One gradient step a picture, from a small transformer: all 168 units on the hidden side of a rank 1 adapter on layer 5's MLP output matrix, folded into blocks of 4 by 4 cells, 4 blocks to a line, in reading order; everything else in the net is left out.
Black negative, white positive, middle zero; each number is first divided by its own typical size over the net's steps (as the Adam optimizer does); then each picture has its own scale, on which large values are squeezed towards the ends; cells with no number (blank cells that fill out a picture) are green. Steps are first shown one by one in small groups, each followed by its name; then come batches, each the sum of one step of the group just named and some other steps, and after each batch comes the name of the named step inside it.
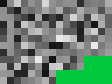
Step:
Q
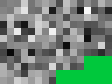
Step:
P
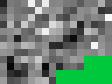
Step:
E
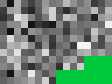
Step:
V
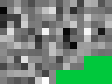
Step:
V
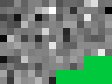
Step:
V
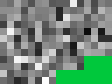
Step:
V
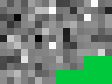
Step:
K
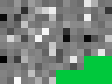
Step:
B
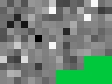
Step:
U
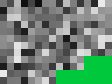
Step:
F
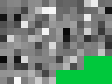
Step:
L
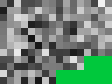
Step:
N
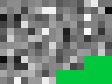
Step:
L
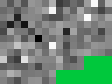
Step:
U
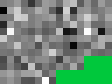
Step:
N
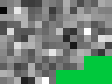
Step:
F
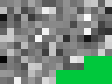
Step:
B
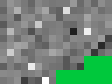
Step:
N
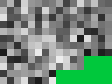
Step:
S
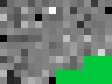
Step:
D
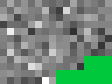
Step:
S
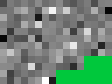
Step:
D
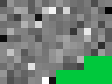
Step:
D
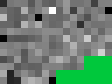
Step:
D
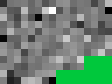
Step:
D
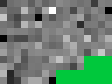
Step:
D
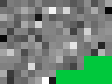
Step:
D
